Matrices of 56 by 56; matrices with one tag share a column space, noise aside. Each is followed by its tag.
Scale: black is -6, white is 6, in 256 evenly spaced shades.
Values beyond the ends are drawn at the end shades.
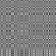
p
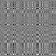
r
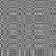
p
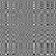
r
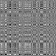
r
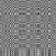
p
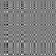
r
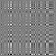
r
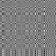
p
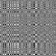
r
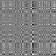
r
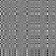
p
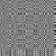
p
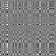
r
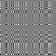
r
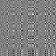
p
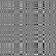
r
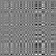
r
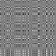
p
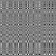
r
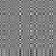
p
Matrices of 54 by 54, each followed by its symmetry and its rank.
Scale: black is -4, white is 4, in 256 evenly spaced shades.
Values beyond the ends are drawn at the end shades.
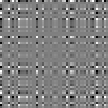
symmetric, rank one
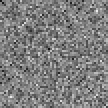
symmetric, full rank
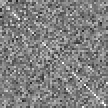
symmetric, full rank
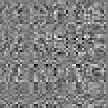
neither, rank five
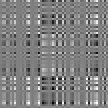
neither, rank one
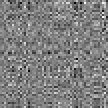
neither, rank five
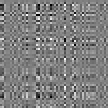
neither, rank two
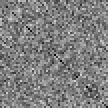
symmetric, full rank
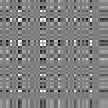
symmetric, rank one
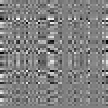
neither, rank two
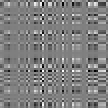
neither, rank one
